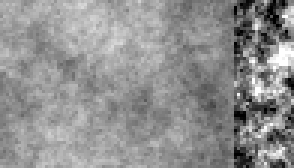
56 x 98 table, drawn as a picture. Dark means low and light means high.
The field is mottled with small blotches. Neither half mirrors the other. A vertical seam about 80% of the way across splits the table, and the left part is calmer. No regular stripes run through it.
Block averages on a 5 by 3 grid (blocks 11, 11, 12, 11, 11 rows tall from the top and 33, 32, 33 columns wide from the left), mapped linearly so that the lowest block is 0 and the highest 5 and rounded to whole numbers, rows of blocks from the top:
5 4 0 / 4 4 2 / 3 3 2 / 4 3 0 / 4 4 1
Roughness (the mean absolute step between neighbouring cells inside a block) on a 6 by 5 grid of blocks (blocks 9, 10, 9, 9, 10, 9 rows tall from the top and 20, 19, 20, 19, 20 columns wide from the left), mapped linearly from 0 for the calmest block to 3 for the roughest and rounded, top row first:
00003
00003
00003
00003
00003
00003
